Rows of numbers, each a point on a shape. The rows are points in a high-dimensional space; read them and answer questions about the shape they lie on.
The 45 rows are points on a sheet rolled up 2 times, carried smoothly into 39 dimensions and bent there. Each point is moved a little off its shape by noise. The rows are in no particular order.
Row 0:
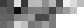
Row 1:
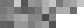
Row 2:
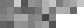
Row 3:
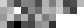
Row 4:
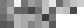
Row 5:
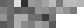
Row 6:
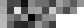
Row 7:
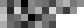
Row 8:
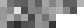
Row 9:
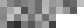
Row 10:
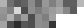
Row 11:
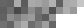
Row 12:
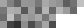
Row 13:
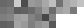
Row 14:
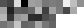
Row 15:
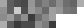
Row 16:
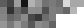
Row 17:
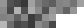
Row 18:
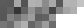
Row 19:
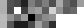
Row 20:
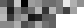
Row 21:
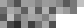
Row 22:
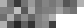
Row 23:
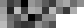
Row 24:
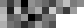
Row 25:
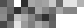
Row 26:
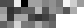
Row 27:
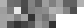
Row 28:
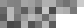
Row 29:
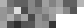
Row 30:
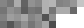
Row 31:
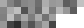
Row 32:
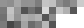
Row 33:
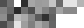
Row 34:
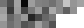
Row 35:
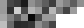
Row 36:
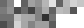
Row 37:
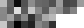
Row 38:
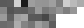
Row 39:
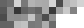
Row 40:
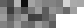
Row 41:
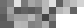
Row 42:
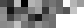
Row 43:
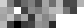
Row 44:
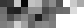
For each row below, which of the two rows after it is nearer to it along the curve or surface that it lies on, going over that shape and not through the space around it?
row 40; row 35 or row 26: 26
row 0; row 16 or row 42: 42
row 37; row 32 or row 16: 32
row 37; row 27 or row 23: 23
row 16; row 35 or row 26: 26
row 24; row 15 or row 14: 14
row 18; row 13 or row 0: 13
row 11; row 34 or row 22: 34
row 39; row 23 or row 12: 12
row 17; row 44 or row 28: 28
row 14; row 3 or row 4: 4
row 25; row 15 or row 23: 23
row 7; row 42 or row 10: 42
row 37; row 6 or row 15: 6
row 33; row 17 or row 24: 24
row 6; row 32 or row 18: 32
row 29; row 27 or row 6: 27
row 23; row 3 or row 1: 3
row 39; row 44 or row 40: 44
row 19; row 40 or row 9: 9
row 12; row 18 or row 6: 18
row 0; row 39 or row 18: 39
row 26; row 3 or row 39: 39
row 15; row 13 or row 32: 32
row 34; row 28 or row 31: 31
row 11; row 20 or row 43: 20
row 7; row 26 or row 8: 26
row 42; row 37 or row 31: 37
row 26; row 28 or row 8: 28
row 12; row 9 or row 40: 9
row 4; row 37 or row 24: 24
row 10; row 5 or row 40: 40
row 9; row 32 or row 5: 32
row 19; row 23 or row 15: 23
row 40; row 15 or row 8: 15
